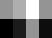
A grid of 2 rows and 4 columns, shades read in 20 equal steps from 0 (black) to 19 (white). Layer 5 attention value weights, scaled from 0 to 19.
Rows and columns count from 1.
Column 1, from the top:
11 0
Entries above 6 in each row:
4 1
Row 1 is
11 13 19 11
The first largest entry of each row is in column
3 3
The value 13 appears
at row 1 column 2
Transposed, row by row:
11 0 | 13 2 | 19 11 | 11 1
